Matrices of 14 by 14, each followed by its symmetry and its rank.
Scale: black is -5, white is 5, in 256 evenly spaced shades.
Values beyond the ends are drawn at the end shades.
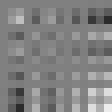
symmetric, rank one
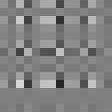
neither, rank one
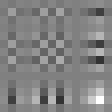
symmetric, rank one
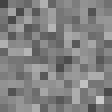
symmetric, full rank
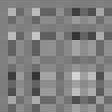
symmetric, rank one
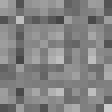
symmetric, rank two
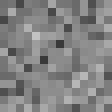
symmetric, full rank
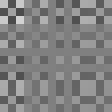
symmetric, rank one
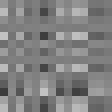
neither, rank one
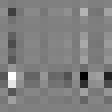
neither, rank one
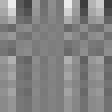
neither, rank one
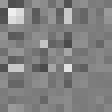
symmetric, rank two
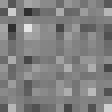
symmetric, rank two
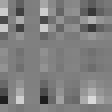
neither, rank one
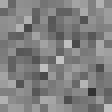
symmetric, full rank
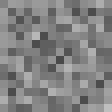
symmetric, full rank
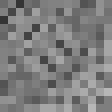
symmetric, full rank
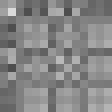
symmetric, rank two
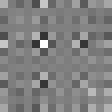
symmetric, rank two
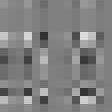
neither, rank one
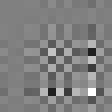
symmetric, rank one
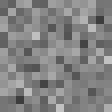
symmetric, full rank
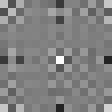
symmetric, rank two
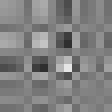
symmetric, rank one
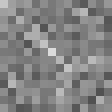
symmetric, full rank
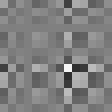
symmetric, rank one
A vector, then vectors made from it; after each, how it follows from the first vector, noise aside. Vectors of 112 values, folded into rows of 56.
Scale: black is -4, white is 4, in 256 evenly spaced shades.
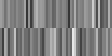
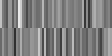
wrapped around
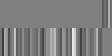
partly zeroed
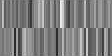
wrapped around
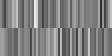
wrapped around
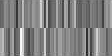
wrapped around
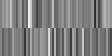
wrapped around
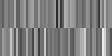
wrapped around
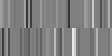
partly zeroed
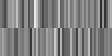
wrapped around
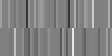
partly zeroed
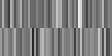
wrapped around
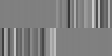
partly zeroed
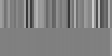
partly zeroed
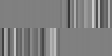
partly zeroed
